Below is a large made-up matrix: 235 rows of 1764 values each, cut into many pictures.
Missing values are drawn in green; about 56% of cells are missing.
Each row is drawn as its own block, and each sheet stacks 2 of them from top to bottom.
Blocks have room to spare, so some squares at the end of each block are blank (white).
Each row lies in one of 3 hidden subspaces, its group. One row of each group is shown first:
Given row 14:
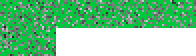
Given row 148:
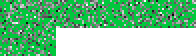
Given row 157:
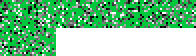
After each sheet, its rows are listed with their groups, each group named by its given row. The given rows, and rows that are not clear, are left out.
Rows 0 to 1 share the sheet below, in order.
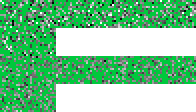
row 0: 157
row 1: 157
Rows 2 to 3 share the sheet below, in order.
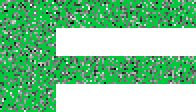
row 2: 157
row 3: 157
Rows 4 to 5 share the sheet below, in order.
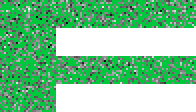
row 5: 157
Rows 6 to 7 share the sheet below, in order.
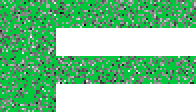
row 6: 157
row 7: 148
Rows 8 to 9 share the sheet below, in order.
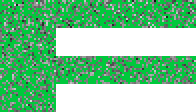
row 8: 148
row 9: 157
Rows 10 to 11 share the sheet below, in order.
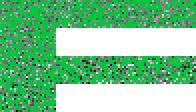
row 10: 157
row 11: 157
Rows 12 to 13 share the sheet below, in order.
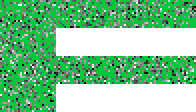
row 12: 157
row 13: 148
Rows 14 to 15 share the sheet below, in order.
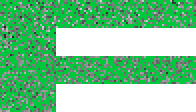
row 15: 148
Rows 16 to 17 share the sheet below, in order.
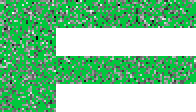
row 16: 148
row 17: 157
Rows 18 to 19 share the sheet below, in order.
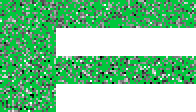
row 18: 157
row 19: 14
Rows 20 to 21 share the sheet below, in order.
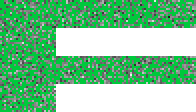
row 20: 148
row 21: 14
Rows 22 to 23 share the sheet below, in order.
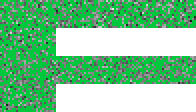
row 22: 148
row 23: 14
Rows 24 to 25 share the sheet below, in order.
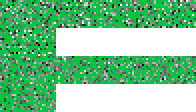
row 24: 148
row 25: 14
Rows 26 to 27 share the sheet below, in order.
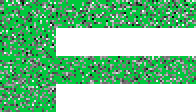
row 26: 14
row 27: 157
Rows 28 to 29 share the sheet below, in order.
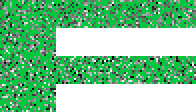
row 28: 157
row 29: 157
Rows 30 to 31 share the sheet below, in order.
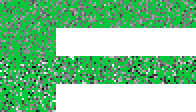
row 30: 157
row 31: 148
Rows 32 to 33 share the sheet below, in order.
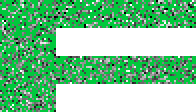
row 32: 148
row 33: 148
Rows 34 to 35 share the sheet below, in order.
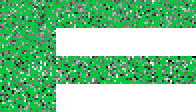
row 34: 157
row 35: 14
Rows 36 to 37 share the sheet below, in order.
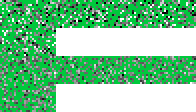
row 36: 157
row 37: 148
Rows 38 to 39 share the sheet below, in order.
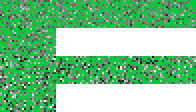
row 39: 157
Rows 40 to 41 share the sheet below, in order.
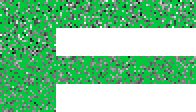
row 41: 157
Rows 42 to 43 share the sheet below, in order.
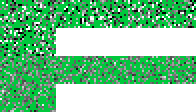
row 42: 157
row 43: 14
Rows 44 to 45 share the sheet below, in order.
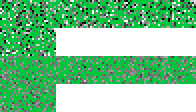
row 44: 14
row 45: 157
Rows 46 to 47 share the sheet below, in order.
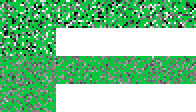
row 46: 157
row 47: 157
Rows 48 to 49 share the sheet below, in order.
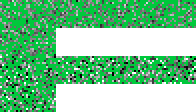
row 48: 148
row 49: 157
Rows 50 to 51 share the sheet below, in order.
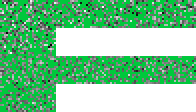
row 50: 157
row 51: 157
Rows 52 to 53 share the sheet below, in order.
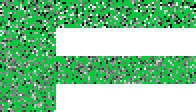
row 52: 157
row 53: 148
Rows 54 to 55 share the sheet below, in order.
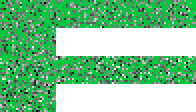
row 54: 14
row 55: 148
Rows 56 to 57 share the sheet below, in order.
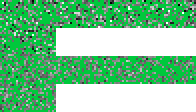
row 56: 157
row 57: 148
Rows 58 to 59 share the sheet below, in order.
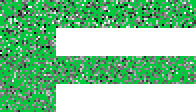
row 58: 14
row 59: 14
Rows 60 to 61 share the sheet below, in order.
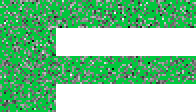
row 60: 148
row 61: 14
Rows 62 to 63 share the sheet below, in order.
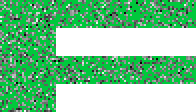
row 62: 157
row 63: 157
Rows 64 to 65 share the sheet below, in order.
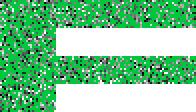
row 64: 14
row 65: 148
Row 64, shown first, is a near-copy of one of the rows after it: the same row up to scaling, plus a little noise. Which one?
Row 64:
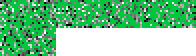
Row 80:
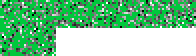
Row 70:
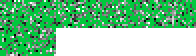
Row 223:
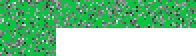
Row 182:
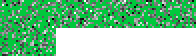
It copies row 70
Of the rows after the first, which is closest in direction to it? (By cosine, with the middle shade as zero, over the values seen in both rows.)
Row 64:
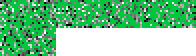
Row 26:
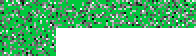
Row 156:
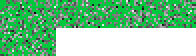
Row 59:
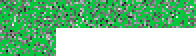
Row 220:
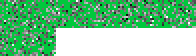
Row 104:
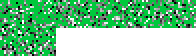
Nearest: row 220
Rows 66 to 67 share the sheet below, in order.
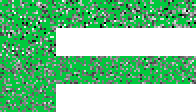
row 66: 148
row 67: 157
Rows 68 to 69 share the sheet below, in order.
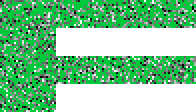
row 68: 157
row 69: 148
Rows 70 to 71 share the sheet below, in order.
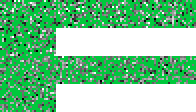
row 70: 14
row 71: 148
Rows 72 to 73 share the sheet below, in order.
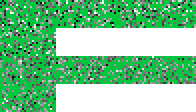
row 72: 148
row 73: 157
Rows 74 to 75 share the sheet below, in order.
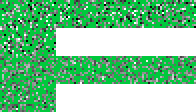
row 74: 157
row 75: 14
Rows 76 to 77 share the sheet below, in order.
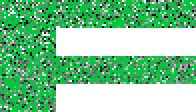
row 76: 148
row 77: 14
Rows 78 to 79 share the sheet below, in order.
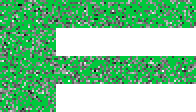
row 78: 157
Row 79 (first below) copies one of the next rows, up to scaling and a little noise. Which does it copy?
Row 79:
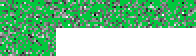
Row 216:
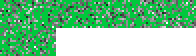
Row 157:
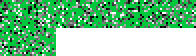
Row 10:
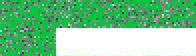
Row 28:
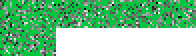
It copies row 10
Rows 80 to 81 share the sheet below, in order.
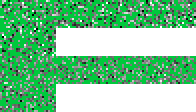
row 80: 14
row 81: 14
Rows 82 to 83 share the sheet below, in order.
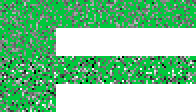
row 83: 148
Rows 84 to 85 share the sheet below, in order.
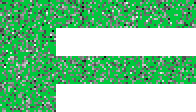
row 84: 14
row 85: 14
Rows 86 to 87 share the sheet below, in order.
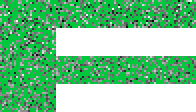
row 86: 148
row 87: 14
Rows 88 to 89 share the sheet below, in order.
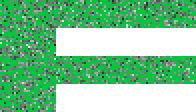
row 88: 148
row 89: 14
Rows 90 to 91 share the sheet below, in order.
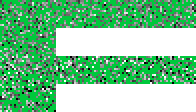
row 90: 157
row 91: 148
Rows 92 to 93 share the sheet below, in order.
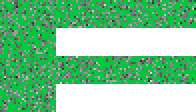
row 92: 157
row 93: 148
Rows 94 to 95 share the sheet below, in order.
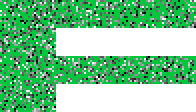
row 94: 148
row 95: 14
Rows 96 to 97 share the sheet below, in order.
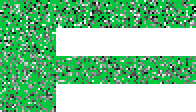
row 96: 157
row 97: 14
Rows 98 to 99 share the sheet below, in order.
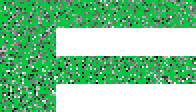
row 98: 14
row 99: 14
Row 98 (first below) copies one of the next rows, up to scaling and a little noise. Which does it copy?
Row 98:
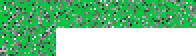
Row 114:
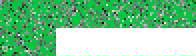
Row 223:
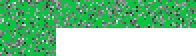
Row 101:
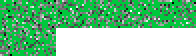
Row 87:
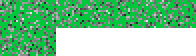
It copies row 114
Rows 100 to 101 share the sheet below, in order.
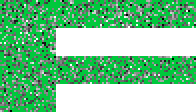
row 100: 148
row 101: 14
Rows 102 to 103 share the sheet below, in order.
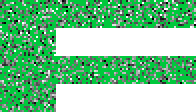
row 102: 148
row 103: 157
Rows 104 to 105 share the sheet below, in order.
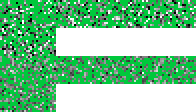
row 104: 14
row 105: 14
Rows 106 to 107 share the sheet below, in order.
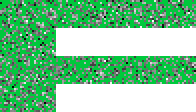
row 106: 148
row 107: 157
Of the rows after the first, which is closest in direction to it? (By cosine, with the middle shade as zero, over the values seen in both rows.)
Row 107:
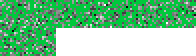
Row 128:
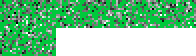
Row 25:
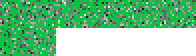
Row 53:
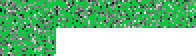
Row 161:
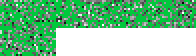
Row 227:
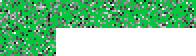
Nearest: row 227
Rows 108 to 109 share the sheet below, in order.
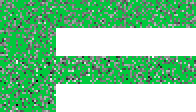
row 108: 14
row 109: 157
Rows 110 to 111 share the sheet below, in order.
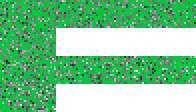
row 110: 148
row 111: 157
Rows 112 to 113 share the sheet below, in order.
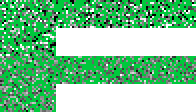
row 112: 148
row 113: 157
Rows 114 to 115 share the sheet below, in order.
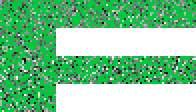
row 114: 14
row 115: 148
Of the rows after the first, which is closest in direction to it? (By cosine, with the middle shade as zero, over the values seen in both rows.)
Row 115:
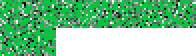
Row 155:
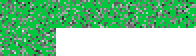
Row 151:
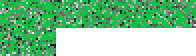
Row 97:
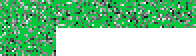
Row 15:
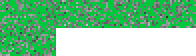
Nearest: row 15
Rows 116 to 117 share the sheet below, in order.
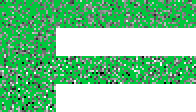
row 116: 148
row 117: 157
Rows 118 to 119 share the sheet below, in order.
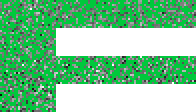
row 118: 157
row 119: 148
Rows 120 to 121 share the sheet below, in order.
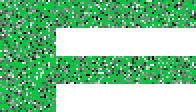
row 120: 14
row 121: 157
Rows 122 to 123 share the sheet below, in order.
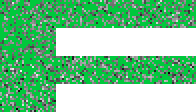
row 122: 14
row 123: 148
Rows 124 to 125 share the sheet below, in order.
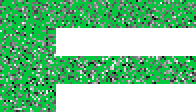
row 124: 148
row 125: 14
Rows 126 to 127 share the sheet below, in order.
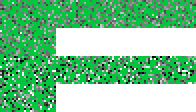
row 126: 148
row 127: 157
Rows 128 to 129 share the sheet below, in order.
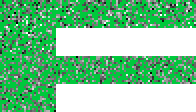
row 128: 148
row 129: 148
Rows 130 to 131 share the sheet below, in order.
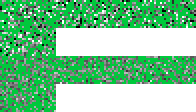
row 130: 14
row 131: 148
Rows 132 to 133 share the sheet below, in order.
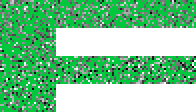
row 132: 14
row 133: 157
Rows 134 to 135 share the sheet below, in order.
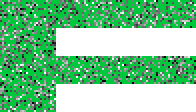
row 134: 148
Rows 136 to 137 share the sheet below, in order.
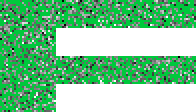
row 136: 148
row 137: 148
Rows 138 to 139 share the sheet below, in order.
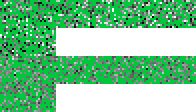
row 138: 148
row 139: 14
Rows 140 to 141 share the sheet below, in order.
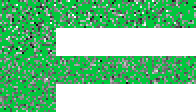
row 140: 157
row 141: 14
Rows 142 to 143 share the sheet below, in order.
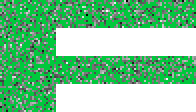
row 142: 14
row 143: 157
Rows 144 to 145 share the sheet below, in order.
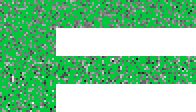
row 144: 14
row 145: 157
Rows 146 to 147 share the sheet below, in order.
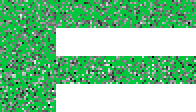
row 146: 148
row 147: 157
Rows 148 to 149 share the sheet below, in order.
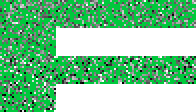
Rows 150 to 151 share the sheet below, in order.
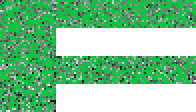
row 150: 157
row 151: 148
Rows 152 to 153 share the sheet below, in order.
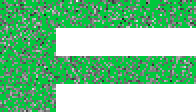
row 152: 148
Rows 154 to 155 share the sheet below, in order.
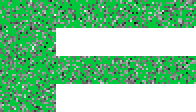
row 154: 157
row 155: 14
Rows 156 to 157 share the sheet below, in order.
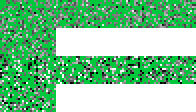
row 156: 14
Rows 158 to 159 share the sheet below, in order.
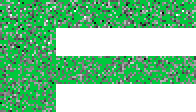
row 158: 14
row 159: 14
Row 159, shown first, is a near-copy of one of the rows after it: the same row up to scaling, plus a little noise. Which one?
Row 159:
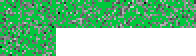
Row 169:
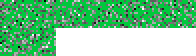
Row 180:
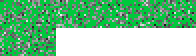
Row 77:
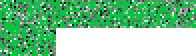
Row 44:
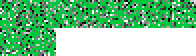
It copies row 77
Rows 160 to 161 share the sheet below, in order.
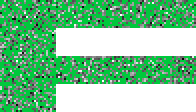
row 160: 157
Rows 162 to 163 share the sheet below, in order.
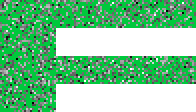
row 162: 157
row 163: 157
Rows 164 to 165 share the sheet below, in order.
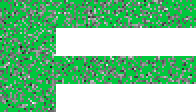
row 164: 148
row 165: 157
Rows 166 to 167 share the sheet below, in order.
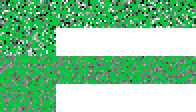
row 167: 157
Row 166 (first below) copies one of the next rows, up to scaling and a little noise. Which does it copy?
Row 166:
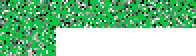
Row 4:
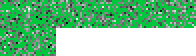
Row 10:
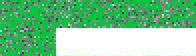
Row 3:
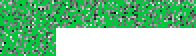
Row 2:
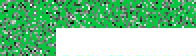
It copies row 4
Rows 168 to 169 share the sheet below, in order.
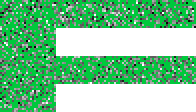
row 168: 157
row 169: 14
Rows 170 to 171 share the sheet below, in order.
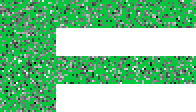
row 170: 14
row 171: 157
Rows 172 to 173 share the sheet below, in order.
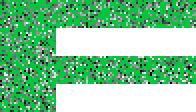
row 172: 148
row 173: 14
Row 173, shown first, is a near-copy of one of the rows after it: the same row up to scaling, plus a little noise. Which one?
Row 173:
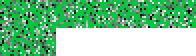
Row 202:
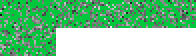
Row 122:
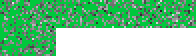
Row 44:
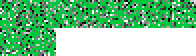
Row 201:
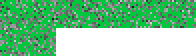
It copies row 122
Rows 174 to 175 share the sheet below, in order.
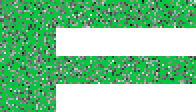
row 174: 157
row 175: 157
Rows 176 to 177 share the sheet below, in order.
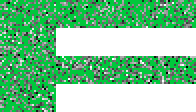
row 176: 14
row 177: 148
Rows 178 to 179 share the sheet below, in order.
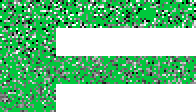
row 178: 157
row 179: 14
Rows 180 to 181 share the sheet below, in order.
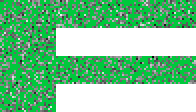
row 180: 14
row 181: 157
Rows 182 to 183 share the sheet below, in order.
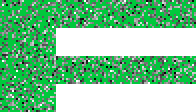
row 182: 14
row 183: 14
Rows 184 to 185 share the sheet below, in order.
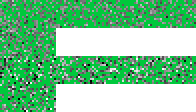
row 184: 148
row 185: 157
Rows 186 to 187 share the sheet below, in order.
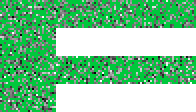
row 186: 14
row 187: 148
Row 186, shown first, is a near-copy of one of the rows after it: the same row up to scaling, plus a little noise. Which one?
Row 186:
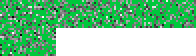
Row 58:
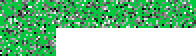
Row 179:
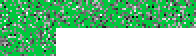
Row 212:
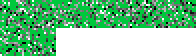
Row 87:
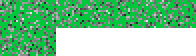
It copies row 58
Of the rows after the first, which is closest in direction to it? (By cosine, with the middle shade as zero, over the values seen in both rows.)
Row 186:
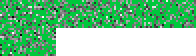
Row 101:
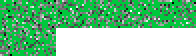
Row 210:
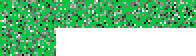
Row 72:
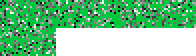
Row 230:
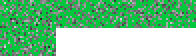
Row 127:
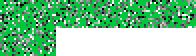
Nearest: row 101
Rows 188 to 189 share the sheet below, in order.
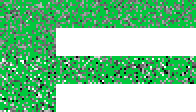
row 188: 14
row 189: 148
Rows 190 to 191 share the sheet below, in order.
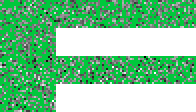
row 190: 157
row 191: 148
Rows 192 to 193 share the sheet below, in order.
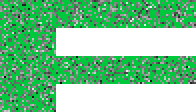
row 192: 14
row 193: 148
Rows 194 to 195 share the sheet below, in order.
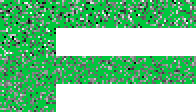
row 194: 14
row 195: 14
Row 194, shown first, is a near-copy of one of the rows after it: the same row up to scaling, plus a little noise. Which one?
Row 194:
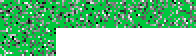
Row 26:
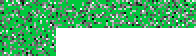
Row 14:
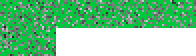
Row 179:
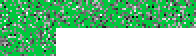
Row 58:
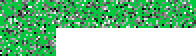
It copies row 14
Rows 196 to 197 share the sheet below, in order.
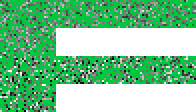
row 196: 14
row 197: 157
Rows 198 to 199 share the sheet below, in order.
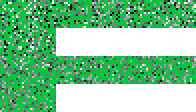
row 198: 157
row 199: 14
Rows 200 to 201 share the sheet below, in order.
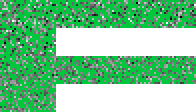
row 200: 157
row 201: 14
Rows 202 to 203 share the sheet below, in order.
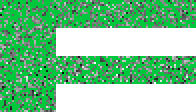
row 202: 14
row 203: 14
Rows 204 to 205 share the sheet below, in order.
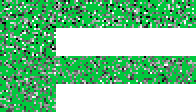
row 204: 148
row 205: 148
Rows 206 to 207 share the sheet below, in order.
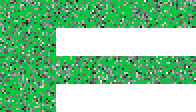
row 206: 148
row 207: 148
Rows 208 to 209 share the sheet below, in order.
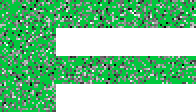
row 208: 157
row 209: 14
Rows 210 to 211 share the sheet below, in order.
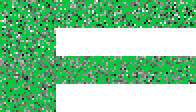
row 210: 14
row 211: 148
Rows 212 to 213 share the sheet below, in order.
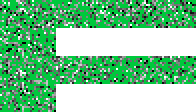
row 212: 14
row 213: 148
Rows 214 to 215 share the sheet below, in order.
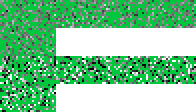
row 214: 157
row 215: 14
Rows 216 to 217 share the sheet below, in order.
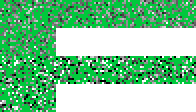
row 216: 157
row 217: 157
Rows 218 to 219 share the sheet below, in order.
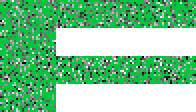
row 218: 14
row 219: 157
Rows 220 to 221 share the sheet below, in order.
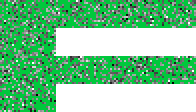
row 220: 148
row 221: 148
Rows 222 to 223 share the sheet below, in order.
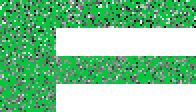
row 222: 148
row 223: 14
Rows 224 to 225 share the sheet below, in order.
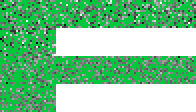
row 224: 148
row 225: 148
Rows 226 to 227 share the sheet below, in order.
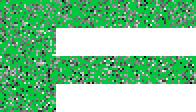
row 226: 148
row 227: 157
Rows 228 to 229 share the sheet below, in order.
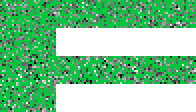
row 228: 14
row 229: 157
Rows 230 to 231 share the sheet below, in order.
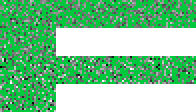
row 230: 157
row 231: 157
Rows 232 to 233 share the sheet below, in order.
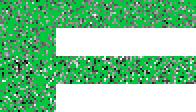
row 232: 157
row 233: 14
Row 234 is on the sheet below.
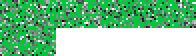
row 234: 148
